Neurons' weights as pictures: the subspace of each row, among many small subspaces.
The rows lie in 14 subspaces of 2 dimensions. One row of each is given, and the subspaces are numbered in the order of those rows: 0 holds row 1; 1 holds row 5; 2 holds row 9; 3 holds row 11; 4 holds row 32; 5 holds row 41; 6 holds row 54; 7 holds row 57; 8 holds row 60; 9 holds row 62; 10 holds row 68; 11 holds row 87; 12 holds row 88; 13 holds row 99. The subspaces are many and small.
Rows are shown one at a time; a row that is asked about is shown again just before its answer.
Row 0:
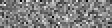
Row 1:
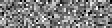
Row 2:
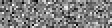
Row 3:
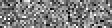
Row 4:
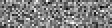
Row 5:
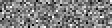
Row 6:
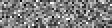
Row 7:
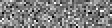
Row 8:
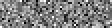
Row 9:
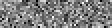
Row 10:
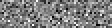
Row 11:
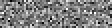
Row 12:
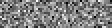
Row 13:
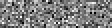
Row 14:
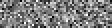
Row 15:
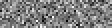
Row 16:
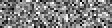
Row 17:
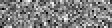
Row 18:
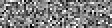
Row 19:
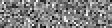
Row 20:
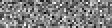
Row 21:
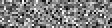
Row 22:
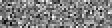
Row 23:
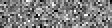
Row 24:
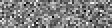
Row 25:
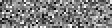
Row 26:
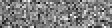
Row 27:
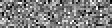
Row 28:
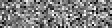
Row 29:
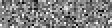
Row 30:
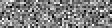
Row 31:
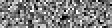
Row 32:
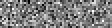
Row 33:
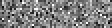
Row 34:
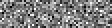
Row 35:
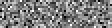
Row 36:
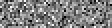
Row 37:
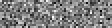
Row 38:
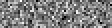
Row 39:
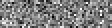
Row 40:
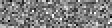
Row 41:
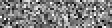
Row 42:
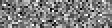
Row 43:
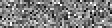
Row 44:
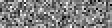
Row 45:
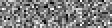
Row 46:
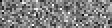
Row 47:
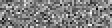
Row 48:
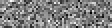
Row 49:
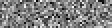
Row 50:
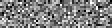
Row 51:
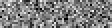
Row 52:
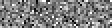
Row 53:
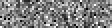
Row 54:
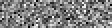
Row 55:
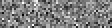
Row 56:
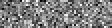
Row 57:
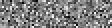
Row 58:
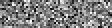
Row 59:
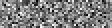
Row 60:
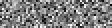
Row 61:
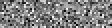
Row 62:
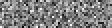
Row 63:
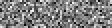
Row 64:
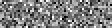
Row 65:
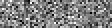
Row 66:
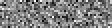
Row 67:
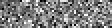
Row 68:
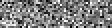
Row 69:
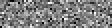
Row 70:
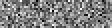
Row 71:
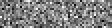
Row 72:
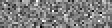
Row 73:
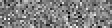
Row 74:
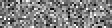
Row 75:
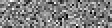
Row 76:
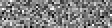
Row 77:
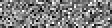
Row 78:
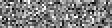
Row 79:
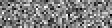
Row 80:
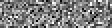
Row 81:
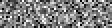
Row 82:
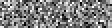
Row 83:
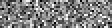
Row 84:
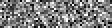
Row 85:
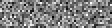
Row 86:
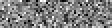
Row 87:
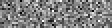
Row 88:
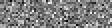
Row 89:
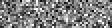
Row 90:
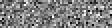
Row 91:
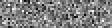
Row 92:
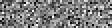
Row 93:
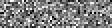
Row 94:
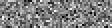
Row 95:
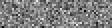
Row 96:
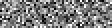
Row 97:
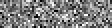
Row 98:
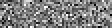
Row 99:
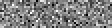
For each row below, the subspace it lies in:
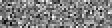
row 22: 10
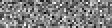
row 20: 10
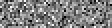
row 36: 4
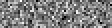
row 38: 4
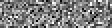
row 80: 9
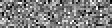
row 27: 0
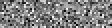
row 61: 13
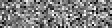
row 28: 6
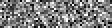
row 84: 1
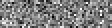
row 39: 10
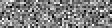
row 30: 1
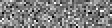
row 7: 1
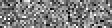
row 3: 9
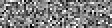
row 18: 3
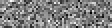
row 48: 13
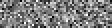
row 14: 1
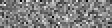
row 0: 0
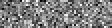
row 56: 2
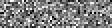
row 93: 3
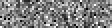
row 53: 9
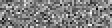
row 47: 0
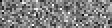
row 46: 7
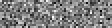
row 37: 10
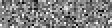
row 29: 7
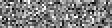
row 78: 4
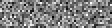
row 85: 5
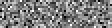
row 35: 5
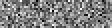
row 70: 11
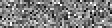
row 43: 5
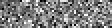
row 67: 2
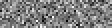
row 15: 8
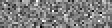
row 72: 11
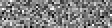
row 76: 8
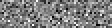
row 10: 13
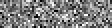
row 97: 3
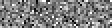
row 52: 2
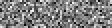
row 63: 5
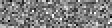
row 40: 12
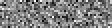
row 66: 0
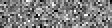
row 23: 3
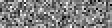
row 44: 4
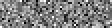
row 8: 2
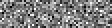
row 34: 1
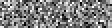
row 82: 9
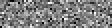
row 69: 3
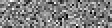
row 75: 13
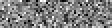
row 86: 2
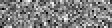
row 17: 13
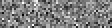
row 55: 7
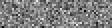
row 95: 11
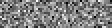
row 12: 5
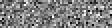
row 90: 6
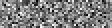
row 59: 11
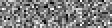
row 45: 8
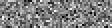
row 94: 3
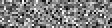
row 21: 12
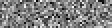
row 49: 6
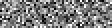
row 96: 8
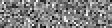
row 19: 13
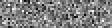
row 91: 4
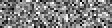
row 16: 1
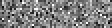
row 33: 7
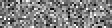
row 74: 9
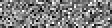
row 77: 9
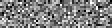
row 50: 0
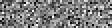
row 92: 6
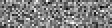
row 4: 11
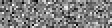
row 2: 7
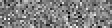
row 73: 9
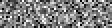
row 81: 8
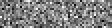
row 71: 5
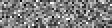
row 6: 6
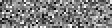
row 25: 8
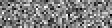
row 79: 8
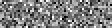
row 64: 10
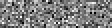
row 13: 12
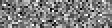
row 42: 11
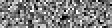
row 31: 4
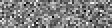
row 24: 6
